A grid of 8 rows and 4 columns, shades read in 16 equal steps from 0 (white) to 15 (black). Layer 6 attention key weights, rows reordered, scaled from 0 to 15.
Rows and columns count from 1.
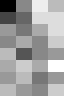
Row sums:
27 24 21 22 27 13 24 20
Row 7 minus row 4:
-1 -1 1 3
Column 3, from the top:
1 2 5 7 7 5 8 7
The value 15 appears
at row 1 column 1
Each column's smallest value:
4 3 1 0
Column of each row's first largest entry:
1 1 2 1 2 1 3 3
